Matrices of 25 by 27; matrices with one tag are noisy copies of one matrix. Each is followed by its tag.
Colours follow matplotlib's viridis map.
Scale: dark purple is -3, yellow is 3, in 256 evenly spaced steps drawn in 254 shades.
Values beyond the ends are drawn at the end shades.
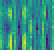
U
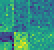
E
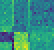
E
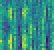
U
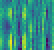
U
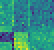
E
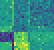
E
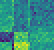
E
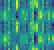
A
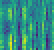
U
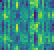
A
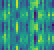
A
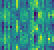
A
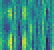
U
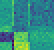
E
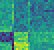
E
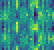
A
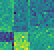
E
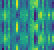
A
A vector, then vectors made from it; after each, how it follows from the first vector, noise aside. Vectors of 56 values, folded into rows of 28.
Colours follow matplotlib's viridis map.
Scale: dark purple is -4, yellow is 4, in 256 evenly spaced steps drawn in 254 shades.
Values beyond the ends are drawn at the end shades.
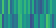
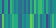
negated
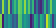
scaled up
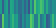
negated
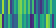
scaled up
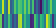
scaled up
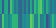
negated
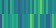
negated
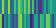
scaled up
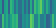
negated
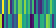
scaled up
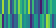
scaled up
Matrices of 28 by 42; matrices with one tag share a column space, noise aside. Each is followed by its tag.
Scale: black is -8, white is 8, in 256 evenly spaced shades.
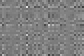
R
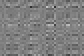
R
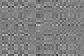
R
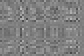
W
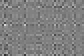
R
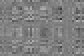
W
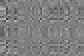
W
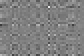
R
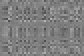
W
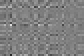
R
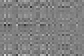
R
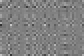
R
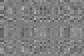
W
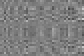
W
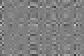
R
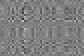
W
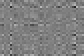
R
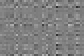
R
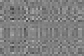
W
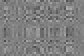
W
